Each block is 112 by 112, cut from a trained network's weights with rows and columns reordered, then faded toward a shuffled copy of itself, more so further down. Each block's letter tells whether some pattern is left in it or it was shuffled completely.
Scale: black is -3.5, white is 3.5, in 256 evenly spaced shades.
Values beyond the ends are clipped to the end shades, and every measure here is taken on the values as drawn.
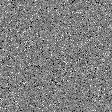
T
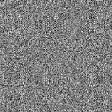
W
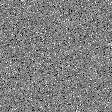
T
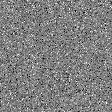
T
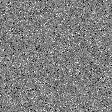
T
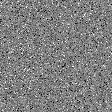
T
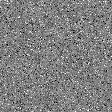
T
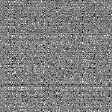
W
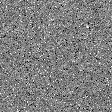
T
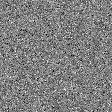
T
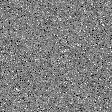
T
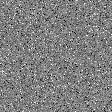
T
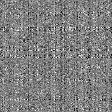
W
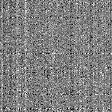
W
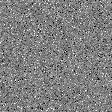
T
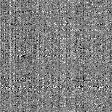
W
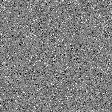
T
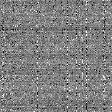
W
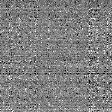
W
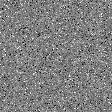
T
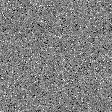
T
